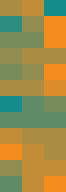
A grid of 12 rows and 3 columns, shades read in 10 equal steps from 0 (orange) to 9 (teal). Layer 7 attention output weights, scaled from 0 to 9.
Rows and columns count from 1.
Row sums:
14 12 10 10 9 7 20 18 8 5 8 8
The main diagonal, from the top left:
3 4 0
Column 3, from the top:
9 0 0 3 0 1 5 6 3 3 2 0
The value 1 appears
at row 6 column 3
